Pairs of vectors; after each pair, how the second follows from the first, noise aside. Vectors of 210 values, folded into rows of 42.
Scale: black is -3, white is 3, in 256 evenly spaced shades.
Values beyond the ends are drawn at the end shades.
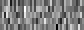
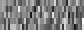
wrapped around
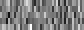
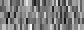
copied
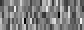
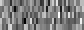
sign-scrambled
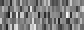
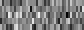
sign-scrambled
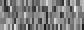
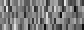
sign-scrambled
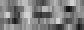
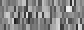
sign-scrambled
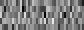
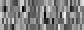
sign-scrambled
